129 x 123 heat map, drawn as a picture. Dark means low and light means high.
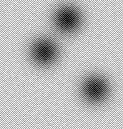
No single row or column stands out from its neighbours. The ninth with the lowest average is the top middle. Three dips sink into the field. On average the colour sits 70% of the way up the scale.
